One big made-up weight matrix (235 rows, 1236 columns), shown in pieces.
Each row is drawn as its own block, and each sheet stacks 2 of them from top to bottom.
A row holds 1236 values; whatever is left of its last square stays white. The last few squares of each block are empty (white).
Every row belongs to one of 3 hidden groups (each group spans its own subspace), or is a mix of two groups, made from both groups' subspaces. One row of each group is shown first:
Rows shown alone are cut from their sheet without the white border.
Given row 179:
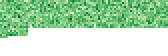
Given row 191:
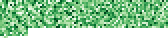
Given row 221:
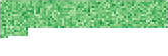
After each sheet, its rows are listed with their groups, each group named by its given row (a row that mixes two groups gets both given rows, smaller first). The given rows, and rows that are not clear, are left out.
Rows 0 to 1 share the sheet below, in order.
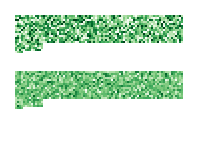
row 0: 221
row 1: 179
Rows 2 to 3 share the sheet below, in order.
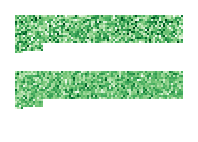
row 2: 221
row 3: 191
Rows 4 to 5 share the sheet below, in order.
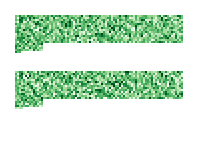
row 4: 191
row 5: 191
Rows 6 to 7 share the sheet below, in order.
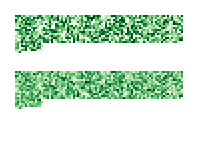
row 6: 221
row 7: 221
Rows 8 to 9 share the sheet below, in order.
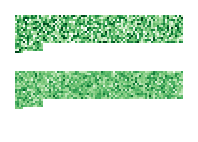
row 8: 191
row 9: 221
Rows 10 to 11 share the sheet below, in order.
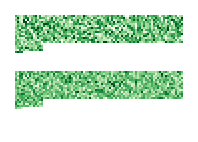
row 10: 191
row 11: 191
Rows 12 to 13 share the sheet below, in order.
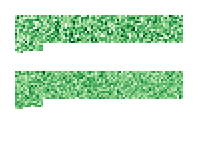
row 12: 191
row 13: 221
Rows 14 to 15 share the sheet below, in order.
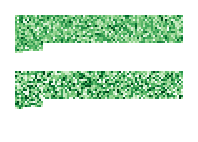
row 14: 191
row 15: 221
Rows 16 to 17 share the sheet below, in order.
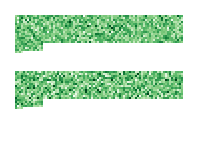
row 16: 191
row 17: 179
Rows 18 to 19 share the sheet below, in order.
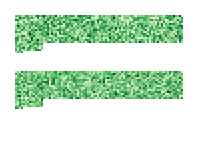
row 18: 221
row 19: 221
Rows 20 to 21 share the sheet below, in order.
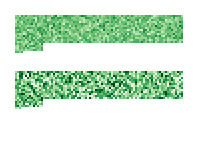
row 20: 221
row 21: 191
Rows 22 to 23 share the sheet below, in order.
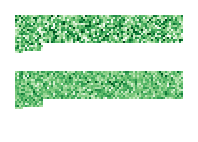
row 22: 221
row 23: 191
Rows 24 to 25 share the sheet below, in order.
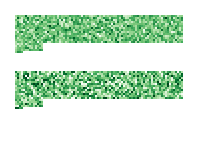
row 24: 179 and 191
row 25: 191
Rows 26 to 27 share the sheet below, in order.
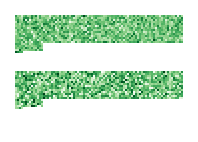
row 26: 191
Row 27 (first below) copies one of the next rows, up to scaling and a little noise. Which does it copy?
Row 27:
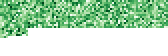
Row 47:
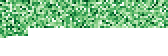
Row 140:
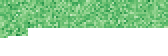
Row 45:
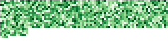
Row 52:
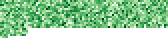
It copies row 140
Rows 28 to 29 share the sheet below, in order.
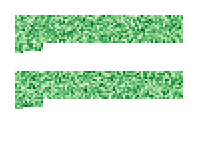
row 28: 179 and 221
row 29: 179
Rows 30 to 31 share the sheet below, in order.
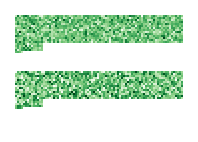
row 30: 179
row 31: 179
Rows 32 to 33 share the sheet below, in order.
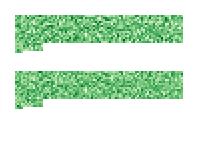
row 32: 179
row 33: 179
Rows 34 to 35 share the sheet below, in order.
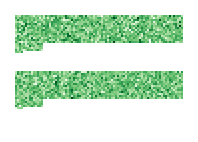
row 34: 221
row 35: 191
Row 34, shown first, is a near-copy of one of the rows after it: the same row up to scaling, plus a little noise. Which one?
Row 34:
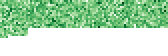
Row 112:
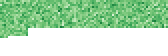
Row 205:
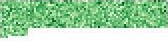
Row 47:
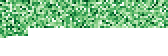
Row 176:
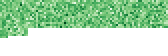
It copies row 205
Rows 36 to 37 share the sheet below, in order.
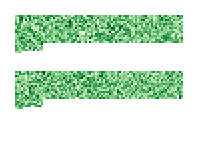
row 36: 191
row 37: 221
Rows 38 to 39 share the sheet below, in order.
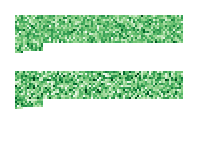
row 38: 179
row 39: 179
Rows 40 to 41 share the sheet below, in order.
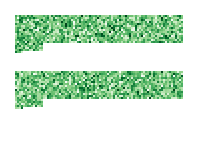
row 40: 191
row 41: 191
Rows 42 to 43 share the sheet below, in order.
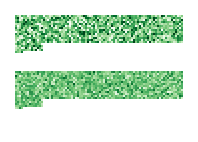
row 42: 191 and 221
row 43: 221
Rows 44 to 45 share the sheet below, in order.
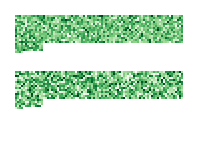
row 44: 221
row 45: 221
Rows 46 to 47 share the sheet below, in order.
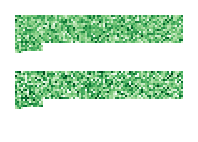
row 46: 221
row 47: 221
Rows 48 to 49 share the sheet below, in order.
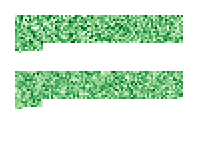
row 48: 191
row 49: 221
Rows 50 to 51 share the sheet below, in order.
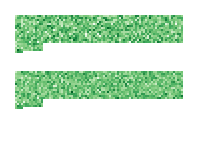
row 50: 179
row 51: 179
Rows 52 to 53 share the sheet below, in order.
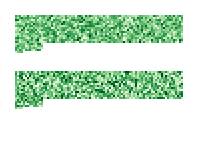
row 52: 221
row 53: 191
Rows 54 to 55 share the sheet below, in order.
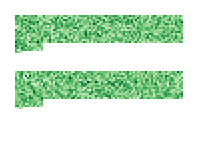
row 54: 179
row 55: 191
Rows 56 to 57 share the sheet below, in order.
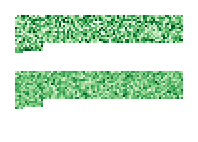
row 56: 179
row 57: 221
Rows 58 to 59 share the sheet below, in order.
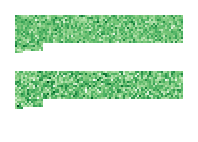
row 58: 179 and 221
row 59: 179
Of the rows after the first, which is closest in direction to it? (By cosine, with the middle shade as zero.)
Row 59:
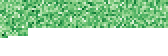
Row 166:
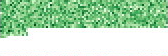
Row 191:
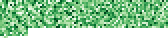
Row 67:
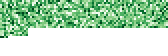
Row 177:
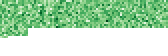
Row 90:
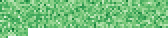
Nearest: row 90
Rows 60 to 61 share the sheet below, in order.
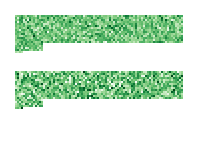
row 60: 191
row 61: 191
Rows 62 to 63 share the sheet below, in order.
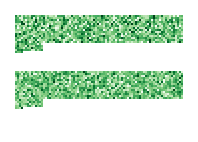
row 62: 191 and 221
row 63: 191 and 221
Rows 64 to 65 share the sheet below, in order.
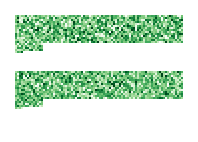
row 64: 191
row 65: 191
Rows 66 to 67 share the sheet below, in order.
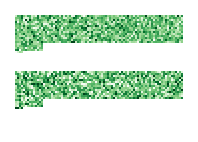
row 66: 191
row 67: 191 and 221
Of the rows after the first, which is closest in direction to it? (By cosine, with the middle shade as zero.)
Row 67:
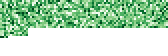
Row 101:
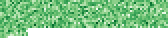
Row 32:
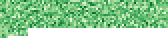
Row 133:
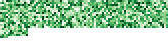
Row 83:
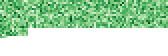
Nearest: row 133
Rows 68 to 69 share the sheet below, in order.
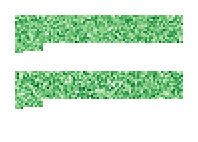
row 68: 221
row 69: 191
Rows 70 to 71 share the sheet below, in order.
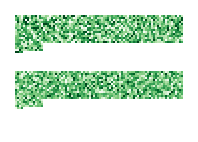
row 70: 191
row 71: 179 and 191
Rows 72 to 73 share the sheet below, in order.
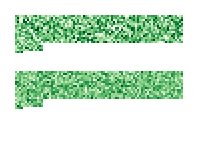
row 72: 191
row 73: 179
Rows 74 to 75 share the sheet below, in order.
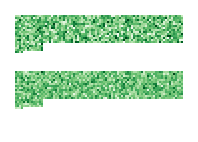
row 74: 221
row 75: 179 and 191
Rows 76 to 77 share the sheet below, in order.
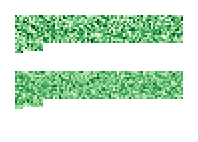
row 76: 179 and 191
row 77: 179
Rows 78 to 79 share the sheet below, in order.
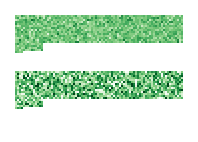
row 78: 221
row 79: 191
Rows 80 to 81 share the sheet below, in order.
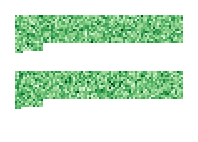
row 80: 179
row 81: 191
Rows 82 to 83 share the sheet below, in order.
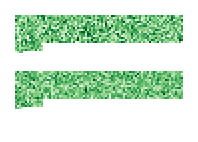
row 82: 191 and 221
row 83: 179
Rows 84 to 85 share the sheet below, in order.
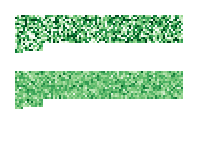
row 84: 179 and 221
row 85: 179
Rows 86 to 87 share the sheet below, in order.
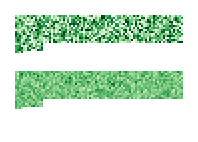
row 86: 221
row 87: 191
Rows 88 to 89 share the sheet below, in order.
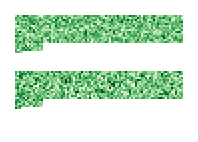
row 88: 179
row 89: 191
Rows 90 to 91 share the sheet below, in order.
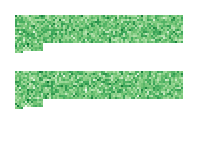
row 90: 179
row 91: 179
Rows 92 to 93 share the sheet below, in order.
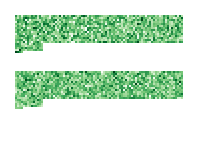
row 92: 191
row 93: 221
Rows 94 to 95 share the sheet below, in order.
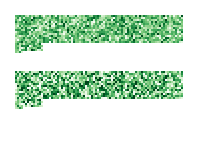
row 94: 221
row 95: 179 and 221
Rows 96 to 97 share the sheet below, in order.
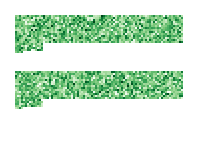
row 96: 221
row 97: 221
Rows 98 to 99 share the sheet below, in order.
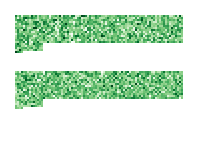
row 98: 191
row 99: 221
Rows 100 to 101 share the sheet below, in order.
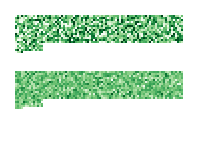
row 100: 179 and 191
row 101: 179
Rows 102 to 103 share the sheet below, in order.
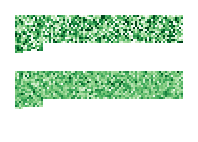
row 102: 221
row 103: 191
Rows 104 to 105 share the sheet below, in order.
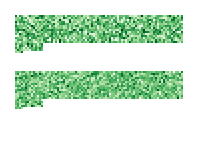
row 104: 179
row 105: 221
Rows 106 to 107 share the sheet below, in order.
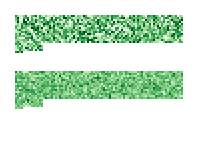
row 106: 191
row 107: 179
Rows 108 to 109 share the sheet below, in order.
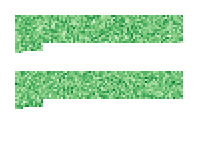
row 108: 221
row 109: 179
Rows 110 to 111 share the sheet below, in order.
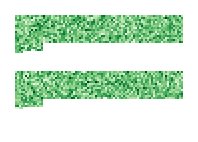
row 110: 221
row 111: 191
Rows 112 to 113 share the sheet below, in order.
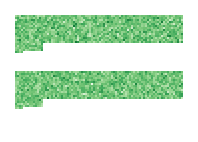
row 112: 221
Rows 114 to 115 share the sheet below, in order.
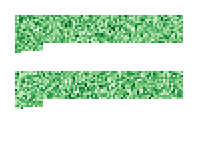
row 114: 191
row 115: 191
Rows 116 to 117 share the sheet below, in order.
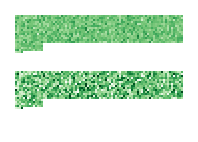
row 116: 191
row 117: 191
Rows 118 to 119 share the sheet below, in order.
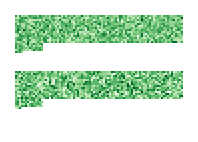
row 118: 179 and 191
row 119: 221
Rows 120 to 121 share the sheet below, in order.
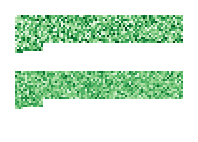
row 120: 179
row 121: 221
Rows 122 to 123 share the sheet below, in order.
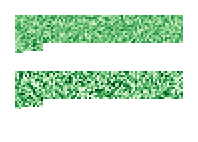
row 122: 179 and 221
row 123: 191
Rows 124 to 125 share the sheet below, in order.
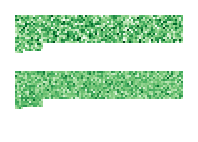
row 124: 221
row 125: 221
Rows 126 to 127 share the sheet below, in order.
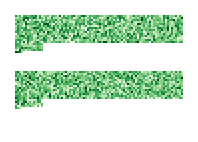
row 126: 191
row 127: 179
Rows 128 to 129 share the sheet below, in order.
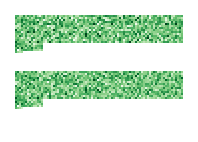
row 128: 179
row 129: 179
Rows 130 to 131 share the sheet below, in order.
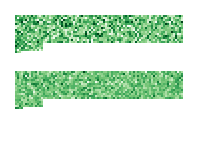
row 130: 179 and 191
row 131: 191
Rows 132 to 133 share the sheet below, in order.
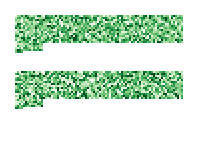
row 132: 179
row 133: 179 and 221
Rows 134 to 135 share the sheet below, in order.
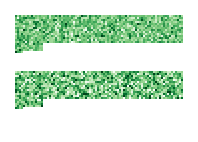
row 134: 191
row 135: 221
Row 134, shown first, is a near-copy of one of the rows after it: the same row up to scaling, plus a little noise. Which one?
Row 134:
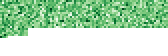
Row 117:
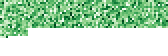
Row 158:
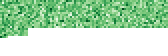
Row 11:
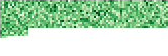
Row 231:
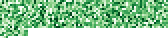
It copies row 158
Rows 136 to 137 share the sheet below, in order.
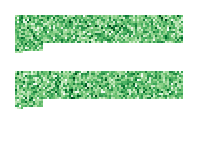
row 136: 191
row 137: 191
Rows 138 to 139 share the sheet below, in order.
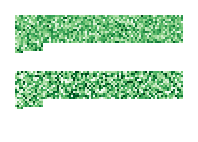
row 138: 179
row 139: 179 and 191
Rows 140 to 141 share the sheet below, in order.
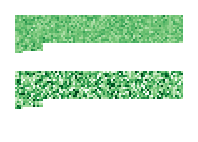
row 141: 179 and 191
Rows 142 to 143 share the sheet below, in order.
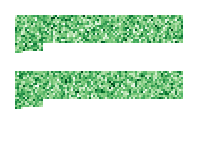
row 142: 221
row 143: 191
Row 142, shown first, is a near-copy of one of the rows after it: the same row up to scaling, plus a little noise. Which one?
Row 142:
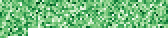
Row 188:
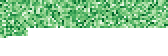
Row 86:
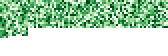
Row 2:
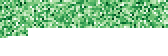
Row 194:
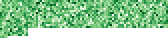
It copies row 194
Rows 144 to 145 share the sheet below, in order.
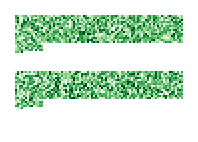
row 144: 191
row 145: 191
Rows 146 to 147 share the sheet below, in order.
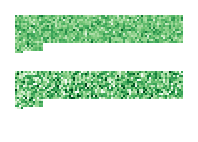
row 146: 179
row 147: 191
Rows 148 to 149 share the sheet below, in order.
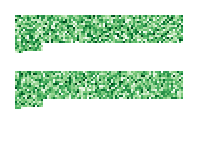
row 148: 221
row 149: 191
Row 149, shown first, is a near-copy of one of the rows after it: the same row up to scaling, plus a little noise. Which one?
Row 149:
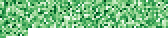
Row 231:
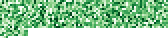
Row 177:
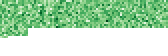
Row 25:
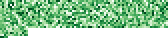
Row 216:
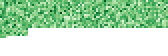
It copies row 216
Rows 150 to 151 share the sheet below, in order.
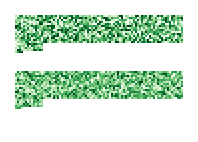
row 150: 179
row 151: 179
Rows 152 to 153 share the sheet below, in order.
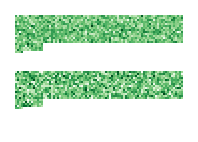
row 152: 179
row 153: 179
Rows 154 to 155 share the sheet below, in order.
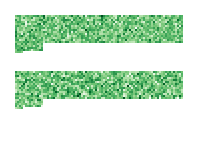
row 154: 221
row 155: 221
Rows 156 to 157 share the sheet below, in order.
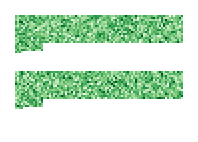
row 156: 191 and 221
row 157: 179 and 191
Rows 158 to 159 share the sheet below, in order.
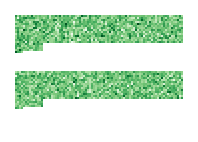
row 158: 191
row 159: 221
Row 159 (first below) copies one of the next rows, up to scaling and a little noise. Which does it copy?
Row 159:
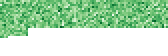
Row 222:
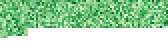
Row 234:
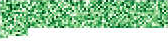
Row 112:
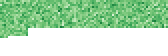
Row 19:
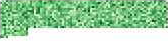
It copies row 112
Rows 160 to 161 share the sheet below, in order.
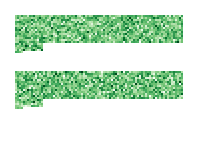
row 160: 221
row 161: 179 and 221
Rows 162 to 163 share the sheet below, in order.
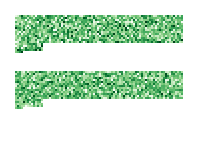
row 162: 179
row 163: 179
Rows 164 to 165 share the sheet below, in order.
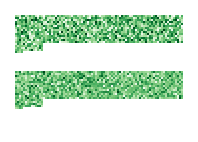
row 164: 221
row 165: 221
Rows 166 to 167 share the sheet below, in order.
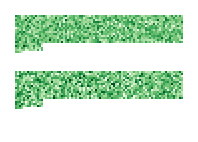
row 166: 179
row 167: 191 and 221
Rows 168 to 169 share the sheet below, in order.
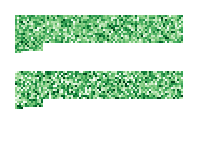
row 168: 191 and 221
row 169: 179
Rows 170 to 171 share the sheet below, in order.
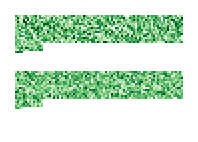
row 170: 191
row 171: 179
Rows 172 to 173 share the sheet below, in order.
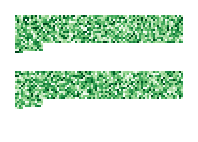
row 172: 191
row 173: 221
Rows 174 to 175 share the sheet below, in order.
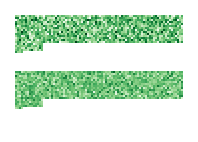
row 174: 221
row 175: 221
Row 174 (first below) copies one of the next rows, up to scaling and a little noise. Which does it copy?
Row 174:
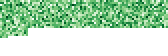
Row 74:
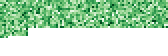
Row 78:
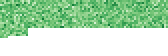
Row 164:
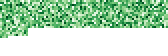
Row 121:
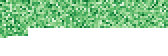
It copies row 164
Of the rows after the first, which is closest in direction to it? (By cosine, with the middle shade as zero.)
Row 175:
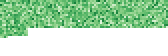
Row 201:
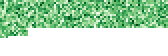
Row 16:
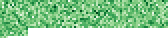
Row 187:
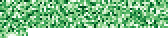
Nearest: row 16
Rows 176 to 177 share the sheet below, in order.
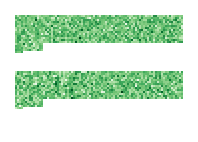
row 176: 221
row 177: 191
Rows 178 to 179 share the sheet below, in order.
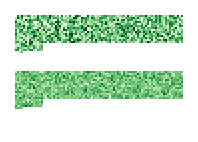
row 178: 191
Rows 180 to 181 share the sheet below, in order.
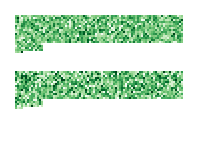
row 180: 191
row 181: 179 and 221
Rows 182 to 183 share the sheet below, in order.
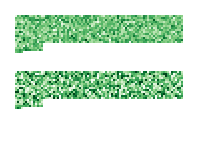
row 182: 179
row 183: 179
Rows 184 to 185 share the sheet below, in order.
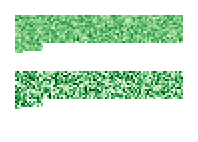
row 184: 221
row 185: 179
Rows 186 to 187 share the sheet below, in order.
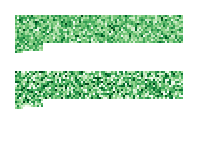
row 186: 191
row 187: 179
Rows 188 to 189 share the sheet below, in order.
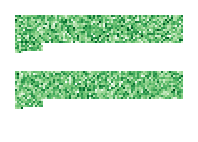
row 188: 221
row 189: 191
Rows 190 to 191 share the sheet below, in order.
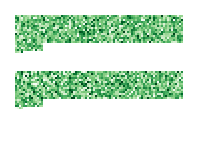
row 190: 191
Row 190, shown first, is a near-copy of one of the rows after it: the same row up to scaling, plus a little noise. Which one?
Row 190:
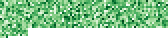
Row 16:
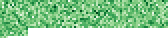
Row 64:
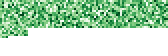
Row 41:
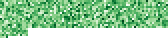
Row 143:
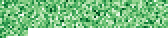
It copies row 41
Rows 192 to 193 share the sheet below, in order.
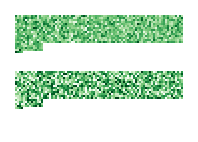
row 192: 191
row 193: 179
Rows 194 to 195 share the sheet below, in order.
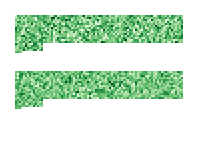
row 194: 221
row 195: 191
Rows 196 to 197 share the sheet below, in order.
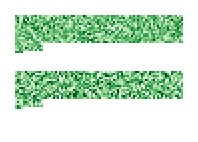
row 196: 191
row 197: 179
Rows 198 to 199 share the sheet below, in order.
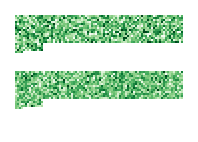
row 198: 179 and 221
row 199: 221
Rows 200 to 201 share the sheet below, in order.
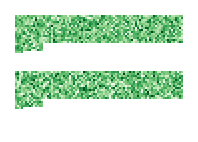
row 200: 221
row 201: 179 and 191
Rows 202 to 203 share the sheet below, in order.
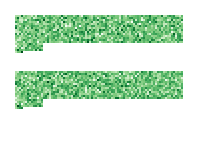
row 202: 179 and 191
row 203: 179
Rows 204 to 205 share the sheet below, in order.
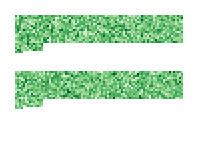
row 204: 179 and 191
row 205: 221
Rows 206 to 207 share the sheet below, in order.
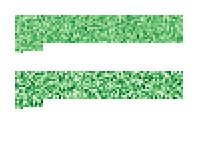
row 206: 191
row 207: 179
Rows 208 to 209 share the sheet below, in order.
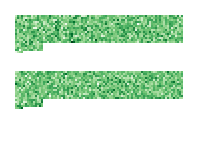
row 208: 191
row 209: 179
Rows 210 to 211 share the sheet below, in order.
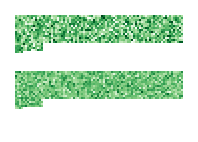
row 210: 221
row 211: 221
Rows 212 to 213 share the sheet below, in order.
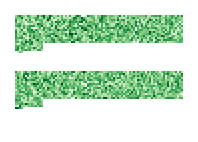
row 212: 191 and 221
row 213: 191
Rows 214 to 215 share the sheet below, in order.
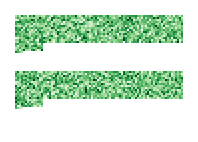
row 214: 221
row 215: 179
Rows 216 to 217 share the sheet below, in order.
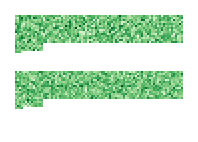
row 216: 191
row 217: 179
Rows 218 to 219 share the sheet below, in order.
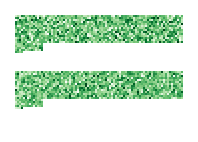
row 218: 221
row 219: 191
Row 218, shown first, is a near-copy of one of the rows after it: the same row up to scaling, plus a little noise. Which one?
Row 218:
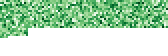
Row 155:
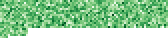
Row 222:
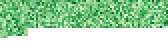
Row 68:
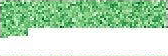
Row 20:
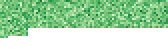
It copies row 68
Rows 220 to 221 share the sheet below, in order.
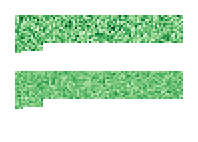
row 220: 191
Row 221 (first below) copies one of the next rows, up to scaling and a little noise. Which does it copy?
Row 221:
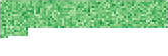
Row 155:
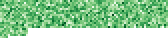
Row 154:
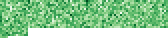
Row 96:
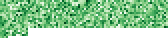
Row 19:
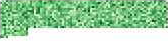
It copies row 19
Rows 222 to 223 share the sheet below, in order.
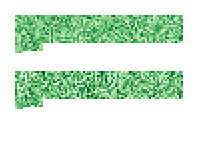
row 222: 221
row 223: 191 and 221
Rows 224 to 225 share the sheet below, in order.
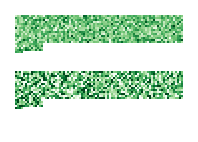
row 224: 179 and 191
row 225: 191 and 221
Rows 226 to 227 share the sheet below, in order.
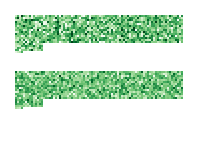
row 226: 191 and 221
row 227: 179
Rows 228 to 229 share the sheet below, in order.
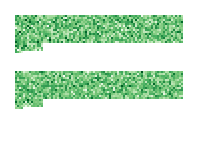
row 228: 179
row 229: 179
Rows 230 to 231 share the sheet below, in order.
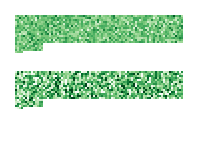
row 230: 221
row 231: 191
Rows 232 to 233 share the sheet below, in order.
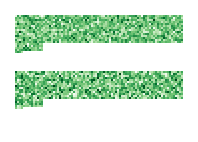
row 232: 179
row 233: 179
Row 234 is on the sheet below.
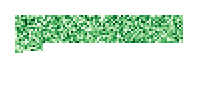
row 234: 221
